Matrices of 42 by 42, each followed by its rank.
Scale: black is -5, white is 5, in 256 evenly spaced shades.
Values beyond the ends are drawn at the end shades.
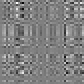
two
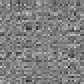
five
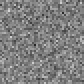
full rank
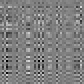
two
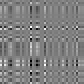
one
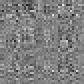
five
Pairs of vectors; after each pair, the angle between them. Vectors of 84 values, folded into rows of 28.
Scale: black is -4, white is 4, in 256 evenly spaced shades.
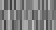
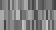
orthogonal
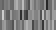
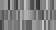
partly opposed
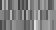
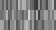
partly opposed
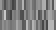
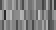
nearly opposite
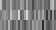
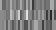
nearly parallel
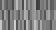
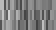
partly opposed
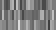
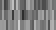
nearly parallel
